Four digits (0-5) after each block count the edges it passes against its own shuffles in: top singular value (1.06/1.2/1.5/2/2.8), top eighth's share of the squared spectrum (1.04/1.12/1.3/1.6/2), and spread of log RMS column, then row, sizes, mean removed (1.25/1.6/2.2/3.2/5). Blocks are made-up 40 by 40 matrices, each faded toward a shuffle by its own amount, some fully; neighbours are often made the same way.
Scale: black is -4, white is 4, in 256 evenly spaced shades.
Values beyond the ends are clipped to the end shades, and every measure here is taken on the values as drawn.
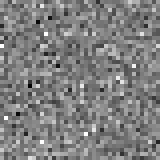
0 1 0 0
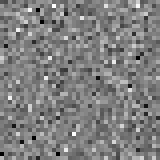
0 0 0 0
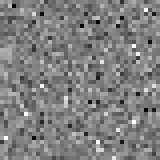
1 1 1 0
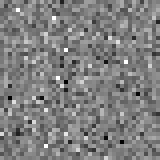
0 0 0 0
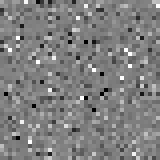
2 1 0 0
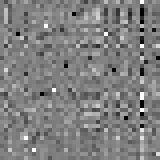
4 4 2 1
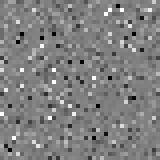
1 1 0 0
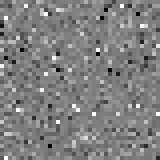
1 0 0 0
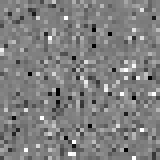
2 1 0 0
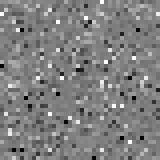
0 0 0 0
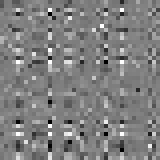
4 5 3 3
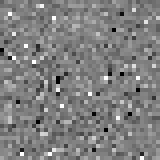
1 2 0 0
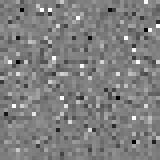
0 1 0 1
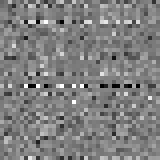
4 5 2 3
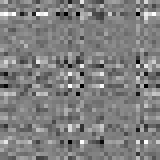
4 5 2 3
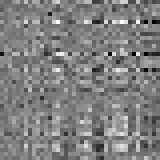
4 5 2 3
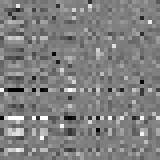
4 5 2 2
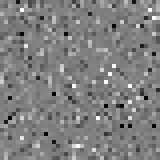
0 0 0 0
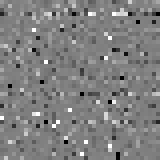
3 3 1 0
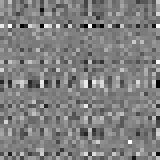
4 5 2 3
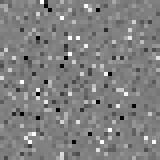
0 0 0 0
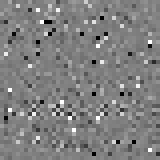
2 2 0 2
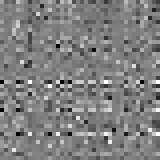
4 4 3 2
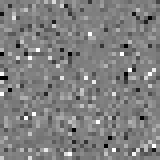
1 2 0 0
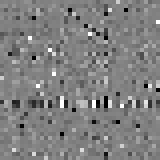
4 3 1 1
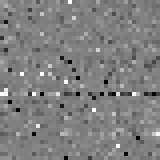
3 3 0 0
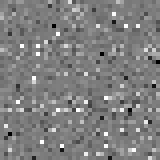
2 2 0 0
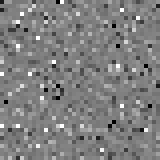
1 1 0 0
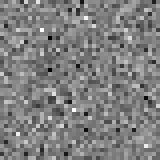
0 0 0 0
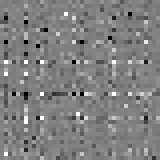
3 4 2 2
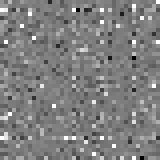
3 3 1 1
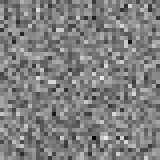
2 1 0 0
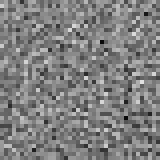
2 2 0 0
